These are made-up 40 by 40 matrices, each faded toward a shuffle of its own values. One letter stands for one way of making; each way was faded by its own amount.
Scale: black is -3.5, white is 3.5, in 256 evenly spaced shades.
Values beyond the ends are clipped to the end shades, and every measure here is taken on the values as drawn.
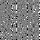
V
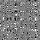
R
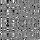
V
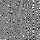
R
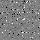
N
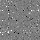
N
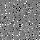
N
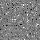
N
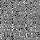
R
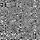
R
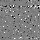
N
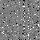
N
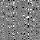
R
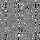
V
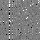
V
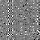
V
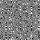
R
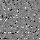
N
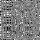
R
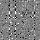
R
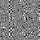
V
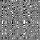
V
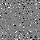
N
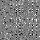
R
